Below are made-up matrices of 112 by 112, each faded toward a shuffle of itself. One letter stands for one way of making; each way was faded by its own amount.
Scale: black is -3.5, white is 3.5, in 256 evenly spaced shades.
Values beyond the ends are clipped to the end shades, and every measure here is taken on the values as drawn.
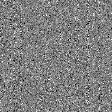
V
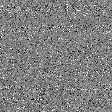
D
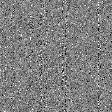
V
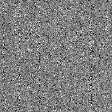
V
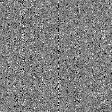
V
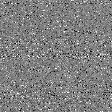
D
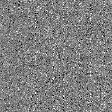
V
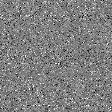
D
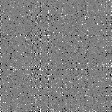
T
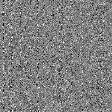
V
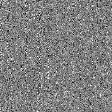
V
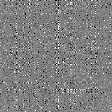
T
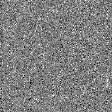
V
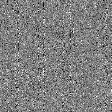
V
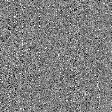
V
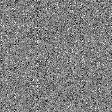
V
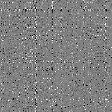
T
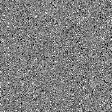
V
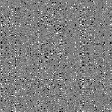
T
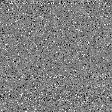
D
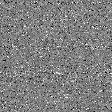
D
